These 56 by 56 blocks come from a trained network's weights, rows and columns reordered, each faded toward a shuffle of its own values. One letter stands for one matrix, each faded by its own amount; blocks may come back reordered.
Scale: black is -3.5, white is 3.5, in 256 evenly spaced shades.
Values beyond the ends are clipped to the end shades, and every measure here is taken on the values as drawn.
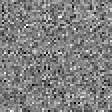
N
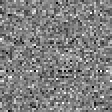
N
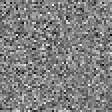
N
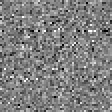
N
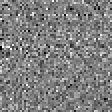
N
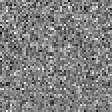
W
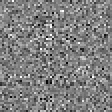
N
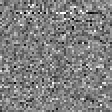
N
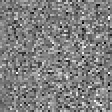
W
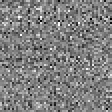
N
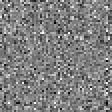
W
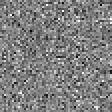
W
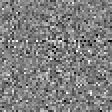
N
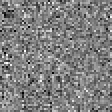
W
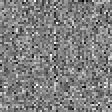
W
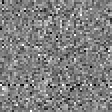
N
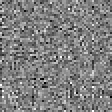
W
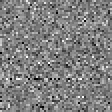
N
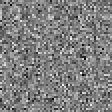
N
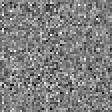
W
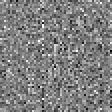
W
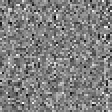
W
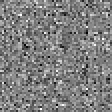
W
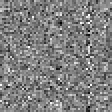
W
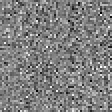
W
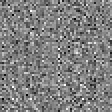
W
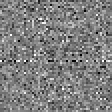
N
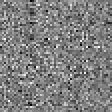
W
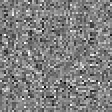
W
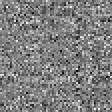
N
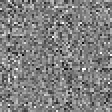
W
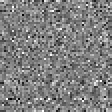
N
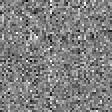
W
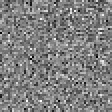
N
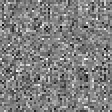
N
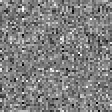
W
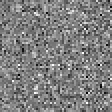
W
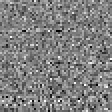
N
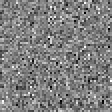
W
